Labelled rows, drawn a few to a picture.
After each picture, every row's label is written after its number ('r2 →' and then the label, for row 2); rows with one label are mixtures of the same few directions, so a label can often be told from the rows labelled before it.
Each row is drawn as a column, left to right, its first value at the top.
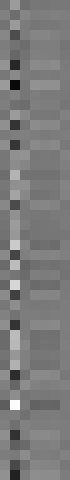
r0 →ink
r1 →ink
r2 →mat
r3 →ink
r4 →ink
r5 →ink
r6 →mat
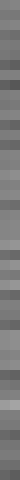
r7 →ink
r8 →ink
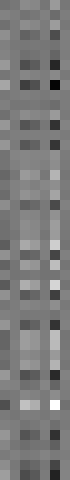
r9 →ink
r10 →mat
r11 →ink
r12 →ink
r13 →mat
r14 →ink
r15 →ink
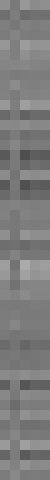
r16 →mat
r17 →ink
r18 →mat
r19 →mat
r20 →mat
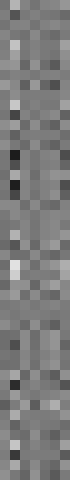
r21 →ink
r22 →mat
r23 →ink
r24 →ink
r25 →ink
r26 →ink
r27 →mat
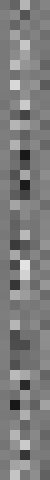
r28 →mat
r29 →ink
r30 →mat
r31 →ink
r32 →ink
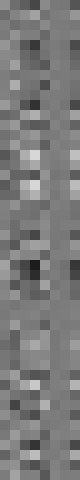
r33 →mat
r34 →ink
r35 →mat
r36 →mat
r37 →ink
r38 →ink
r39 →mat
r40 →mat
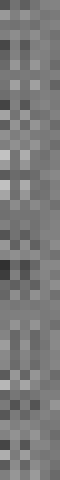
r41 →mat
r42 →ink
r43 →mat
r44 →ink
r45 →mat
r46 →ink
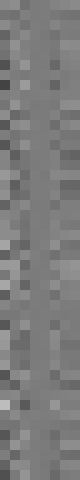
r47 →ink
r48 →mat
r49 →ink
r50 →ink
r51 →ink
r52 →ink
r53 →mat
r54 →mat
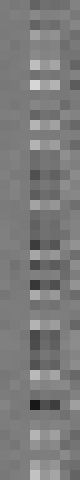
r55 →ink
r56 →mat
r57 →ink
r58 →ink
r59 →ink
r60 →ink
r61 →mat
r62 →ink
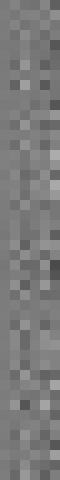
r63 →mat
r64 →ink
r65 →ink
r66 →mat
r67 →ink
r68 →mat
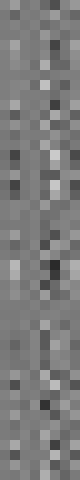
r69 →mat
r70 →mat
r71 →ink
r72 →ink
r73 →ink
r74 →mat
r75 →ink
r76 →mat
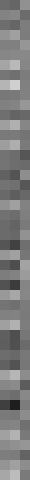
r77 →ink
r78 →ink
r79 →mat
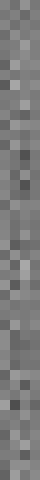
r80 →ink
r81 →ink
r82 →mat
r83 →ink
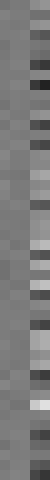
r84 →mat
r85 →ink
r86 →ink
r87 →ink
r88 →ink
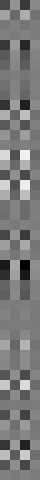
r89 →mat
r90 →mat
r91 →mat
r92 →mat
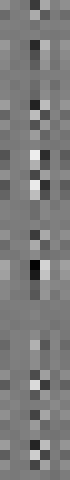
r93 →mat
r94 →ink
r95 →mat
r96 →mat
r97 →mat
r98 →ink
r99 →mat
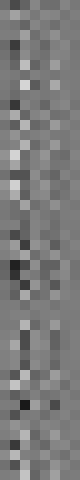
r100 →mat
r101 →mat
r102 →ink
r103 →ink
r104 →mat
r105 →ink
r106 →mat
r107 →mat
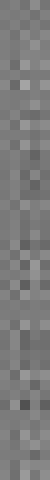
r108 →ink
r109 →ink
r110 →ink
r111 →mat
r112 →ink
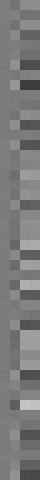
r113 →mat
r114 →ink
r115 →ink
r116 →ink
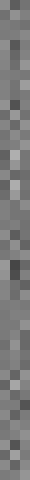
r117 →mat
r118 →mat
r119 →ink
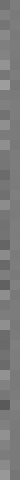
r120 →ink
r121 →ink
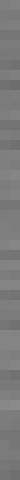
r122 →ink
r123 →ink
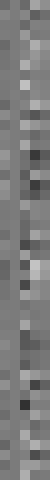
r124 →mat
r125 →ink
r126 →ink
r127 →mat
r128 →mat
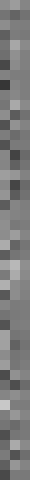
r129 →ink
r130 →mat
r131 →mat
